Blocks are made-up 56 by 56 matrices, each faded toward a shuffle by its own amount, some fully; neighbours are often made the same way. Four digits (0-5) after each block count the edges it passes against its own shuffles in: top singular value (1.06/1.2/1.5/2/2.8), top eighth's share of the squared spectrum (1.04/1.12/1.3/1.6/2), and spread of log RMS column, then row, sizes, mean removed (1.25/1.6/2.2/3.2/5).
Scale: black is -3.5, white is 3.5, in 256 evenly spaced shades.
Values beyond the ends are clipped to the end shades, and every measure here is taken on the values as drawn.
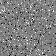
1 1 0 0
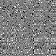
4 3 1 1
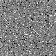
2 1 0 0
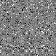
3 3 0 1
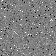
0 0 0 0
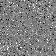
2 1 0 0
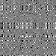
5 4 2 3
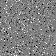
1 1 0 0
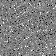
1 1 0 0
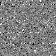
1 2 0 2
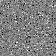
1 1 0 2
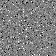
0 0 0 0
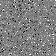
0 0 0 0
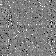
3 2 1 0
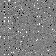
3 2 0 0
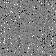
2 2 1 0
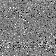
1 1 0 1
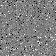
1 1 0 1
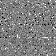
1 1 0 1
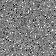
0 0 0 0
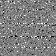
2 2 0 2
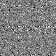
1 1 0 2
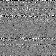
2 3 0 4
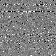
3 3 0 2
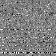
2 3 0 3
